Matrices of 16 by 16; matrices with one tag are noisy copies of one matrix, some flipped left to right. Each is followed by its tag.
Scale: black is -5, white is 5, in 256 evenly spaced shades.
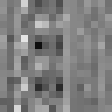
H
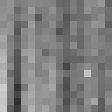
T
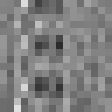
H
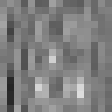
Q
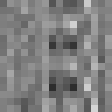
H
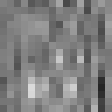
Q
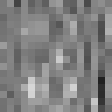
Q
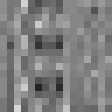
H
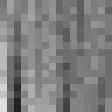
T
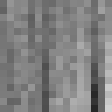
T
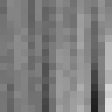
T
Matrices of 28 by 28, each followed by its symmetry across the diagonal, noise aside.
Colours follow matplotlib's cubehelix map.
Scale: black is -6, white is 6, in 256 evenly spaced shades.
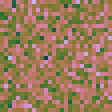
neither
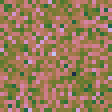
symmetric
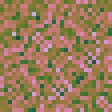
symmetric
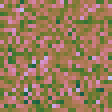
neither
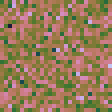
neither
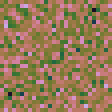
symmetric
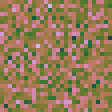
neither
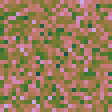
neither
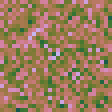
symmetric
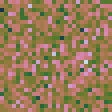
neither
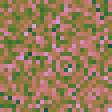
symmetric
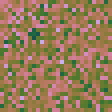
symmetric
